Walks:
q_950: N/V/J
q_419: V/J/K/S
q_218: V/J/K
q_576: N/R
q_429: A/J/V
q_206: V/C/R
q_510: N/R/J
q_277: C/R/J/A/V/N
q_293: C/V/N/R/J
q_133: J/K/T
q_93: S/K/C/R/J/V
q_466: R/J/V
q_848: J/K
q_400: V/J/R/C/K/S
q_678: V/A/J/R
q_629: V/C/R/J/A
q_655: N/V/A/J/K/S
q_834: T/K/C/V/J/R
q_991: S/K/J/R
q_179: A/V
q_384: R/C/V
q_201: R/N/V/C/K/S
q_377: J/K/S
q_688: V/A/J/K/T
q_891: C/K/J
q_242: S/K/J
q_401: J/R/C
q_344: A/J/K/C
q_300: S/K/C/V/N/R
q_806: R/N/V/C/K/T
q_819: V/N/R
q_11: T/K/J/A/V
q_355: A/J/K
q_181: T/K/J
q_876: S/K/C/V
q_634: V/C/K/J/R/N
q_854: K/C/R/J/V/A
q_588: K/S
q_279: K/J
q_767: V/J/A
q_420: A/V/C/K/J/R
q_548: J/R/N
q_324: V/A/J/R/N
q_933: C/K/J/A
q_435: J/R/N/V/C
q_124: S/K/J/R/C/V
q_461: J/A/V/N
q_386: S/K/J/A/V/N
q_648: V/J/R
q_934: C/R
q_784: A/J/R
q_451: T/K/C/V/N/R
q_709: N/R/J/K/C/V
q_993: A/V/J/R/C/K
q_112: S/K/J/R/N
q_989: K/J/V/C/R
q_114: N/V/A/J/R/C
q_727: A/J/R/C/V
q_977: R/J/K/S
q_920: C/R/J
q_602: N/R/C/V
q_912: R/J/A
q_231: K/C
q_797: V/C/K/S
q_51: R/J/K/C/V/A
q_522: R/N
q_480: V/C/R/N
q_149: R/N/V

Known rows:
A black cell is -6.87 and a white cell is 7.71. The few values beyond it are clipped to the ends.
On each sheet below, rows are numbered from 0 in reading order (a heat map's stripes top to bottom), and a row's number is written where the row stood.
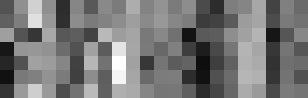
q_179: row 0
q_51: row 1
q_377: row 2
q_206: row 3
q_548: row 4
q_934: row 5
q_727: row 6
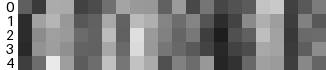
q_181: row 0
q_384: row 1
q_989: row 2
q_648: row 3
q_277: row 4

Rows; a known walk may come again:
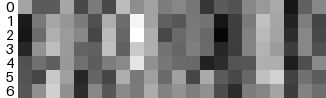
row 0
q_655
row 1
q_451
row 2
q_480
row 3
q_602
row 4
q_991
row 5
q_688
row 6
q_179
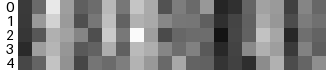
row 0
q_277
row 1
q_727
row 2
q_634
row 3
q_384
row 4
q_912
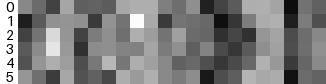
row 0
q_201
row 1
q_522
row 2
q_629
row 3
q_429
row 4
q_93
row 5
q_797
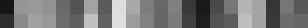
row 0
q_206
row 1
q_989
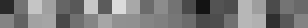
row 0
q_114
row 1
q_218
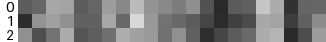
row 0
q_993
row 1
q_648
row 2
q_242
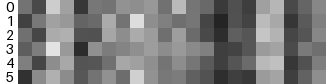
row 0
q_933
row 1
q_420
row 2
q_891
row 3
q_51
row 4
q_848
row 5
q_678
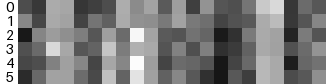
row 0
q_133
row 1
q_355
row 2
q_819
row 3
q_950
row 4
q_112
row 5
q_920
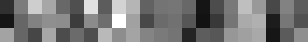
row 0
q_435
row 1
q_576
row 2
q_419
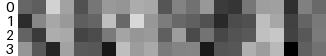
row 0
q_386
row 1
q_834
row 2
q_181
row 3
q_588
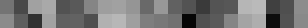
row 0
q_279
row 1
q_977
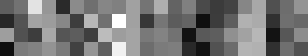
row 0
q_767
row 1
q_548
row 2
q_377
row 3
q_934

